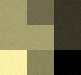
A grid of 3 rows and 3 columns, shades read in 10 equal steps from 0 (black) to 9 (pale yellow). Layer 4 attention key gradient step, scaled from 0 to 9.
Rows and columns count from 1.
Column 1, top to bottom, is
6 6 9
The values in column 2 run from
4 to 6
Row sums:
12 14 14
